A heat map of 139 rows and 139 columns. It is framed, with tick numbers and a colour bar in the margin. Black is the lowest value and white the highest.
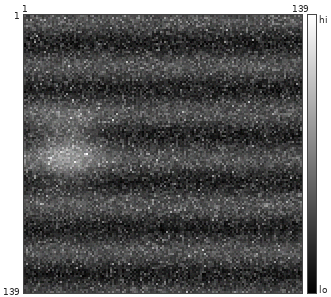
The middle left is the ninth with the highest average. A single bump stands in the middle left. Horizontal stripes repeat 6 times down the table.
